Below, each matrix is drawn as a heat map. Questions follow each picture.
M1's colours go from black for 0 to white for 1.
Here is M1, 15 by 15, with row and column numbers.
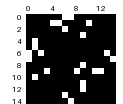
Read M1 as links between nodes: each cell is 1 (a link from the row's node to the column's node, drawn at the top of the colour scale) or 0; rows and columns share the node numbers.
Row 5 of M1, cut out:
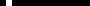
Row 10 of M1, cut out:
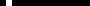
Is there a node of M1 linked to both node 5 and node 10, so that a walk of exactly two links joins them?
yes
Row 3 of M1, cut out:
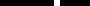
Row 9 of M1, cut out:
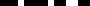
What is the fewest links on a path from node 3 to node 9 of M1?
1
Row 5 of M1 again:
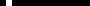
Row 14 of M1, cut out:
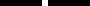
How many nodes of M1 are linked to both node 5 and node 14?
0
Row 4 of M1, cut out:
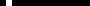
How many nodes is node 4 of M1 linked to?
1
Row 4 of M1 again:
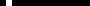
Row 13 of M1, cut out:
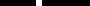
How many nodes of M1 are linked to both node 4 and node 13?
0
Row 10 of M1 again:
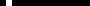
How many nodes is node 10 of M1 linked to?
1
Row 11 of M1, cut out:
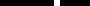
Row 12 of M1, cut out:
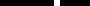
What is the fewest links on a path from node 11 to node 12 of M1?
2
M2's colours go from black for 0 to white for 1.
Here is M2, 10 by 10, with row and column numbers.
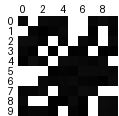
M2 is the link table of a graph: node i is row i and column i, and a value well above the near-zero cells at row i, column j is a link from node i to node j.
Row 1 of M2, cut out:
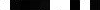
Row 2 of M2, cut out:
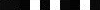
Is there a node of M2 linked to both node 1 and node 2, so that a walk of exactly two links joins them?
yes
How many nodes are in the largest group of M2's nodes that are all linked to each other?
3
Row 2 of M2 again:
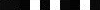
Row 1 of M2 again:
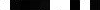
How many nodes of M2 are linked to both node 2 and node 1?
2
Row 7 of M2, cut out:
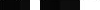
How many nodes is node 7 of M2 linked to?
3
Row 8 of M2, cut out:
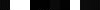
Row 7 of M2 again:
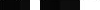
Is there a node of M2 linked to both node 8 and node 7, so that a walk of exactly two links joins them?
no
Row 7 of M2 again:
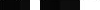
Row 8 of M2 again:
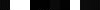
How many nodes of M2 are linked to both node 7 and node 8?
0
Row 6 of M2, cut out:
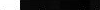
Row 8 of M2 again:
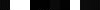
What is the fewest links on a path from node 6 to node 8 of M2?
2
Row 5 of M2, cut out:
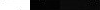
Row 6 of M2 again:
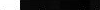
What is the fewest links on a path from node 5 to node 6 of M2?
2
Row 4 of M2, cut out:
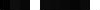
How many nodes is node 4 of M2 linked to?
2
